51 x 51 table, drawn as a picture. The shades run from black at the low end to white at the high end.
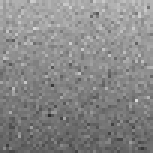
Values rise toward the top. No single row or column stands out from its neighbours. There are no regular stripes. The histogram is bell-shaped.
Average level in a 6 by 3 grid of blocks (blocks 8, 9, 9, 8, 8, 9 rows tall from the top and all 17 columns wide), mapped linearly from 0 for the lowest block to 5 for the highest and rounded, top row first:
5 5 5 | 4 4 4 | 3 3 3 | 2 2 2 | 1 1 1 | 0 0 0
